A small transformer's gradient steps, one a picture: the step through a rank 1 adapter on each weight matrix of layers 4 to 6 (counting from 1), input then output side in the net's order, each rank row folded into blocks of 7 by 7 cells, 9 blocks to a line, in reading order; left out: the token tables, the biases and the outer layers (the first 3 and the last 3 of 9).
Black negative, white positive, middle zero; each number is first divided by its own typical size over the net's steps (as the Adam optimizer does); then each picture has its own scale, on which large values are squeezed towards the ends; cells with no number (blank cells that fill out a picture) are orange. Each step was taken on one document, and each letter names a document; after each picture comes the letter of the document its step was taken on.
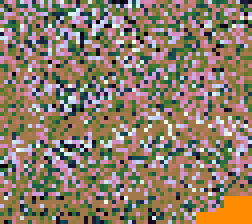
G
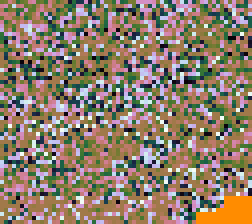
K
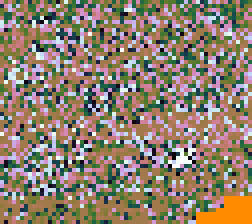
K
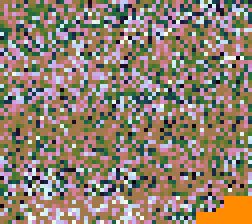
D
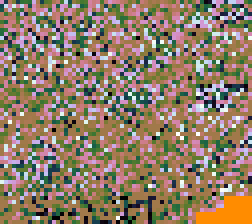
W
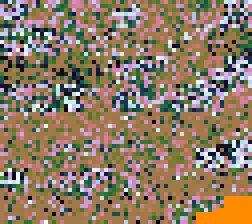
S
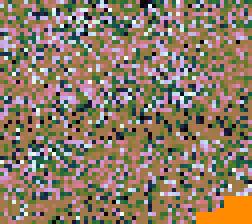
W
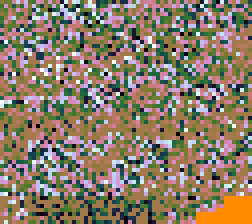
W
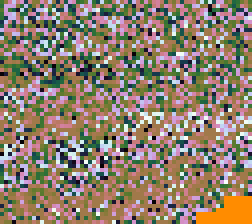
D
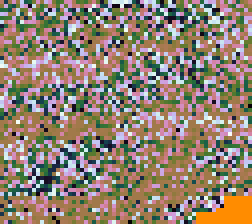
D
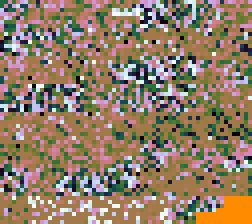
S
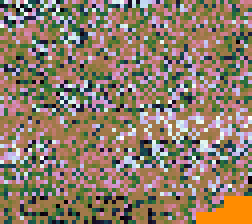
G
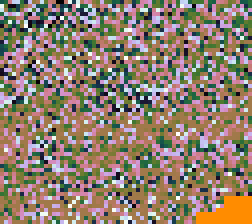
W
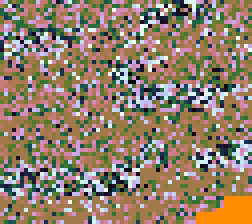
S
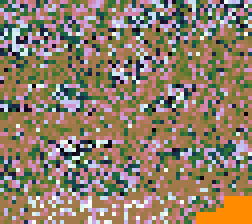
S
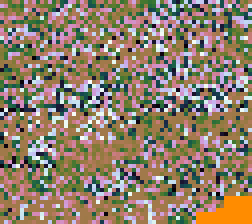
K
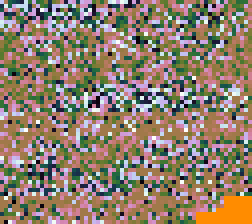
W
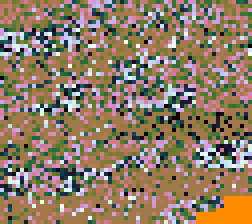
S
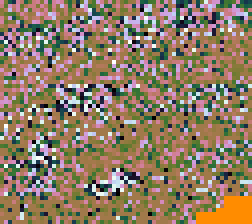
W
